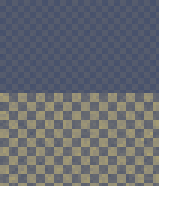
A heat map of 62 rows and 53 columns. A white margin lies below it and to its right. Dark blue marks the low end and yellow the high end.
The table splits into 2 rows of 1 panel. Panel 1,1: low, checkered, faint in contrast. Panel 2,1: middling, checkered, strong in contrast.
